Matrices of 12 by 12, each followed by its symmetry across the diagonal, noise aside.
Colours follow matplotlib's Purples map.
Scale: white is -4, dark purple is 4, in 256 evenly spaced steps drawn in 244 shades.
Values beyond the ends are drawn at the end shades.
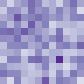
symmetric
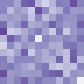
symmetric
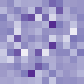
antisymmetric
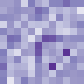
symmetric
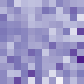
antisymmetric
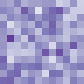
antisymmetric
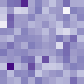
antisymmetric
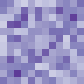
symmetric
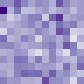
neither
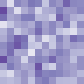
neither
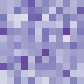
neither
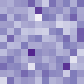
neither
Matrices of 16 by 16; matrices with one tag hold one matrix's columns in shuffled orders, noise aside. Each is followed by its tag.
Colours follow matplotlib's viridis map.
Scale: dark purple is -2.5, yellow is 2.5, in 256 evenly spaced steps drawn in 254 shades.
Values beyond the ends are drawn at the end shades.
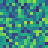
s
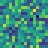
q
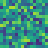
q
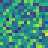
s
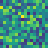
q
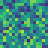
s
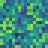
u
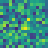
u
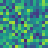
u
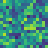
u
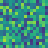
q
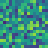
u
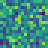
q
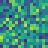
u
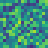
s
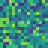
s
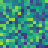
u
